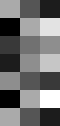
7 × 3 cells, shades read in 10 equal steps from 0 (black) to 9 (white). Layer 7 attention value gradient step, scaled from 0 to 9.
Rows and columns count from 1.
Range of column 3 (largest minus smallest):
8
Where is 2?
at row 3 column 1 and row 5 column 3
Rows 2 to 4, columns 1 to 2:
0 6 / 2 4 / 1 5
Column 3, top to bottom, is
1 8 5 7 2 9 1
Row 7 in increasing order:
1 3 6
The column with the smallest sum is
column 1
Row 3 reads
2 4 5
